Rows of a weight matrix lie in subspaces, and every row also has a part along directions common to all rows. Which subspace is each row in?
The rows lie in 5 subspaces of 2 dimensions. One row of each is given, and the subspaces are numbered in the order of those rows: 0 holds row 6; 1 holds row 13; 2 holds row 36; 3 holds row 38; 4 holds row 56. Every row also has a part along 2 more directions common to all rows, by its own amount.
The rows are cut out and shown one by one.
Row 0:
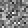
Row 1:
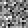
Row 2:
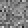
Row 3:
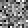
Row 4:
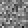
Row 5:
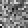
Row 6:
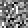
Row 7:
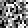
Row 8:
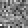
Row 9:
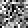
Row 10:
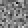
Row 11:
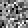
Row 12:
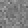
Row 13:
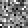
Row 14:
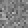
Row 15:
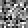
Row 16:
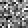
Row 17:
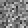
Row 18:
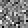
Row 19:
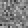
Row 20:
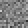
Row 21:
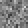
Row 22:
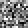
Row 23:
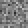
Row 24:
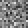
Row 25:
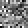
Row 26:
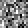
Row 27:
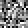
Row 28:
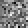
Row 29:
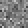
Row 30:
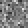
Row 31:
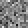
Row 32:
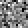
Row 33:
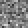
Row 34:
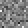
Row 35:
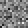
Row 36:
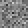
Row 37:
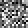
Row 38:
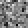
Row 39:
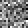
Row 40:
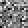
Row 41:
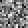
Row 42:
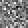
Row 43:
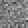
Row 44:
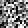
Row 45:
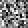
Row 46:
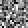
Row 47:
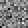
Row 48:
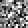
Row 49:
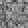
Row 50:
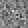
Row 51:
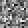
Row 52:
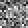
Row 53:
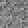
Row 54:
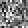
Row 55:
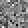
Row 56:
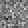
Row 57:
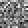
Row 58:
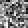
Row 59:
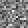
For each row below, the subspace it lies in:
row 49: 3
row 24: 0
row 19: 1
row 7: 0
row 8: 1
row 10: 2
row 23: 3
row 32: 3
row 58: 3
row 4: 3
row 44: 0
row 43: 2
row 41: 2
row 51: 4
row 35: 4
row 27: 4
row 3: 1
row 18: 3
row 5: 1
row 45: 0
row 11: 0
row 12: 4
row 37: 2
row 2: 1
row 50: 0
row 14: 2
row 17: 0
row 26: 0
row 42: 0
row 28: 2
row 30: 3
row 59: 0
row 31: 3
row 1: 4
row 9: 1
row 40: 4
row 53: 4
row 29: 4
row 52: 4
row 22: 4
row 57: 4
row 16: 4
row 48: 2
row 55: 3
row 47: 4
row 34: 1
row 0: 2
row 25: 1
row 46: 0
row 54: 1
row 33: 3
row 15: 4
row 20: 1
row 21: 2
